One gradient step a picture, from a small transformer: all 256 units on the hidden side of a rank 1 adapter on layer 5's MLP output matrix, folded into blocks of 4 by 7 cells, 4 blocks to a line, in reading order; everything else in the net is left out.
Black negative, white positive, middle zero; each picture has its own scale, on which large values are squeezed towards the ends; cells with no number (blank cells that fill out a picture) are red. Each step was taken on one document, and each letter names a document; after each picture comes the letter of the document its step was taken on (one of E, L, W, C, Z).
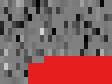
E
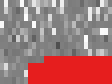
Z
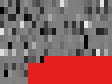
Z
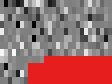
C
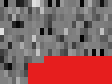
C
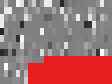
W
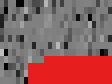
W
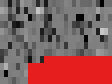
Z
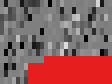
W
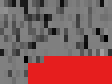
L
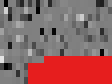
E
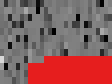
E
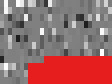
E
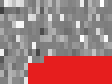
C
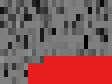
Z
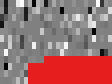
W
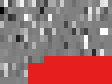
Z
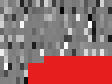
W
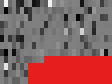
W
